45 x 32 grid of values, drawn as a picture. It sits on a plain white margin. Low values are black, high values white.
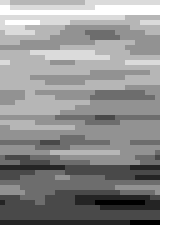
Roughest part: bottom right. Ninth with the lowest average: bottom right. Grain: streaks across. Slope: up to the top.
